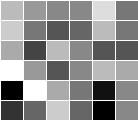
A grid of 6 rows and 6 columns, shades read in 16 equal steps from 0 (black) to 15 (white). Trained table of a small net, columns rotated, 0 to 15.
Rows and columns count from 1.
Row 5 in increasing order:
0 1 7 8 10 15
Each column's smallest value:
0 4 5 6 0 5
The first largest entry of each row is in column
5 1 3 1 2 3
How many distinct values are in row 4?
6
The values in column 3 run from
5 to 12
